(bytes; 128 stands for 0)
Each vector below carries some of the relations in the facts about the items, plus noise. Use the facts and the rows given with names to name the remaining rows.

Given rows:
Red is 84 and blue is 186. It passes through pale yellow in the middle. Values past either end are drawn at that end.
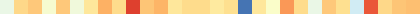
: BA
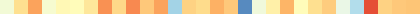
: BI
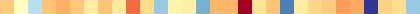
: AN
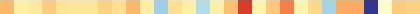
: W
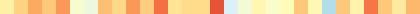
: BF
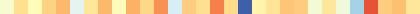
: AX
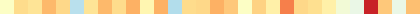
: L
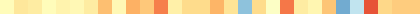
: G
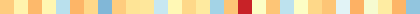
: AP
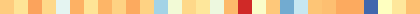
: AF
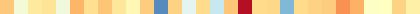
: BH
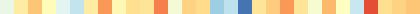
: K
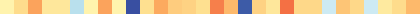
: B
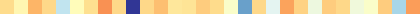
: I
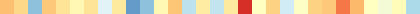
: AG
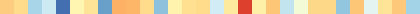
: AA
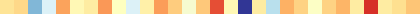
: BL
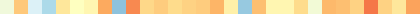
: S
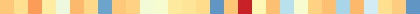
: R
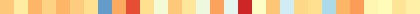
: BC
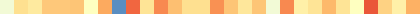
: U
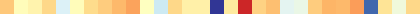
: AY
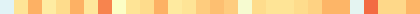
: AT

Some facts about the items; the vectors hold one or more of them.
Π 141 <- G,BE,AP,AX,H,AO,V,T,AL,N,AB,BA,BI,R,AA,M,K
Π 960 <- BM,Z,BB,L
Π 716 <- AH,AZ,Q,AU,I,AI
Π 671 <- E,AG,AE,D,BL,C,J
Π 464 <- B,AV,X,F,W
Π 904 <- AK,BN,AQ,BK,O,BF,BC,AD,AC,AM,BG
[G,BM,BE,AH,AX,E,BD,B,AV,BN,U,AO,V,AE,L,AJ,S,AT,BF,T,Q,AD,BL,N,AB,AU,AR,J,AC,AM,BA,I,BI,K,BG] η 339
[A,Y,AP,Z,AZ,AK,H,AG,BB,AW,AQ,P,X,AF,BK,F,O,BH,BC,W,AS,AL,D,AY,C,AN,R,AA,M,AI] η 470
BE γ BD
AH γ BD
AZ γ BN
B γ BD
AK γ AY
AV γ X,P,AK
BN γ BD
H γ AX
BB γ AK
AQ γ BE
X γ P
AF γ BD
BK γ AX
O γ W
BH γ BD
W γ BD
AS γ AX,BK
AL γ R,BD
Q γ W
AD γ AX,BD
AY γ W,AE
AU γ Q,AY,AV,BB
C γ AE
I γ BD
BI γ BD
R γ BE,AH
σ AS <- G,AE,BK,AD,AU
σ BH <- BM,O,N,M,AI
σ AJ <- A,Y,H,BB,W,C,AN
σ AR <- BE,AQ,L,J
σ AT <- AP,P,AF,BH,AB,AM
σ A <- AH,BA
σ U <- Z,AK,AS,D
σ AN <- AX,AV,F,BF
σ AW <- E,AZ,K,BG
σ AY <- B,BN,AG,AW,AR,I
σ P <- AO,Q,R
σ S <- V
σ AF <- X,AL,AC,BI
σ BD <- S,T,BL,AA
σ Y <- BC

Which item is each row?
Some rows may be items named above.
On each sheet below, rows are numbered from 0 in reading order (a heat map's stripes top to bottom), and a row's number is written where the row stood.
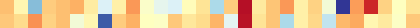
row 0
Z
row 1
AQ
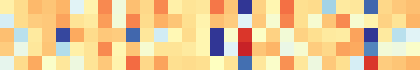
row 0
AV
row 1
AJ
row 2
AZ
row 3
AW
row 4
BA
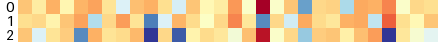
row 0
O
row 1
J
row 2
AI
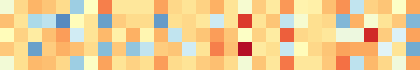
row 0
AR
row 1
AA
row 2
L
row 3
D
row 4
AR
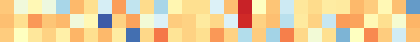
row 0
M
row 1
AQ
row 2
AU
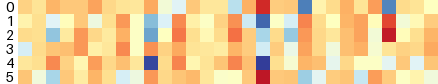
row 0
P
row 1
E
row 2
AE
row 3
AJ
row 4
Q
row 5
AS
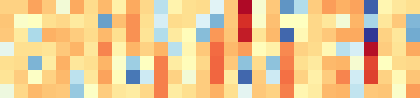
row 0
AF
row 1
H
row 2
AN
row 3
BM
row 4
AE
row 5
J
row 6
AR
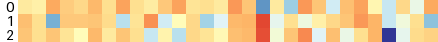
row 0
AH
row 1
C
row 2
X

